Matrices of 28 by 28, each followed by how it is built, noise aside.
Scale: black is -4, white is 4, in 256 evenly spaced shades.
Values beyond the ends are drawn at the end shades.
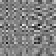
low rank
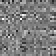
low rank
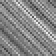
Toeplitz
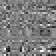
low rank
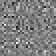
low rank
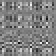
low rank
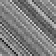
Toeplitz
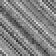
Toeplitz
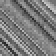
Toeplitz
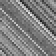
Toeplitz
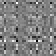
low rank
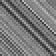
Toeplitz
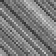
Toeplitz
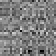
low rank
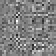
low rank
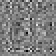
low rank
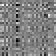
low rank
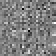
low rank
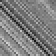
Toeplitz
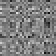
low rank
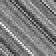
Toeplitz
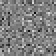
low rank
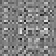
low rank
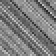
Toeplitz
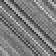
Toeplitz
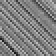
Toeplitz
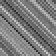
Toeplitz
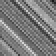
Toeplitz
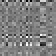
low rank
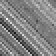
Toeplitz
